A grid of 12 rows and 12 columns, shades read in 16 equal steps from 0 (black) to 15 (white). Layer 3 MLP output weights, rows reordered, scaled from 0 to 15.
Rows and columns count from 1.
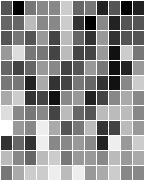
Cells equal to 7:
14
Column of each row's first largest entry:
6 6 6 2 4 12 2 1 1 4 5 5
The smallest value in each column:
3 0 2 4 1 4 3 0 2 1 0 2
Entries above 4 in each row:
8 9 9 8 8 7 7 11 10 9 12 12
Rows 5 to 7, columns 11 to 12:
2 9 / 8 12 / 10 8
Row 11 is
11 8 6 11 12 7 9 9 8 11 9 10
